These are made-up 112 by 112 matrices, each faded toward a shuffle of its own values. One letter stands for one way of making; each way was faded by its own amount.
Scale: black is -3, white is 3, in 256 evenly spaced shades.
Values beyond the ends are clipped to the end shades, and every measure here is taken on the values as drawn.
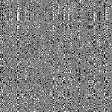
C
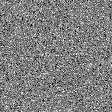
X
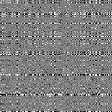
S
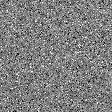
X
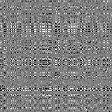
S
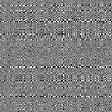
S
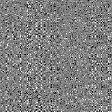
C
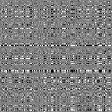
S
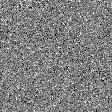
X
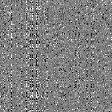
C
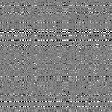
S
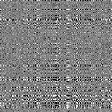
S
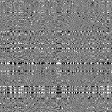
S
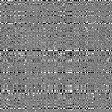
S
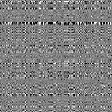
S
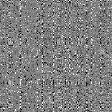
C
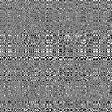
S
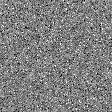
X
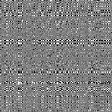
S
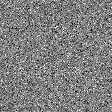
X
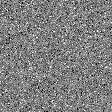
X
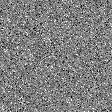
X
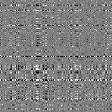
S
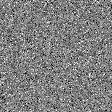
X
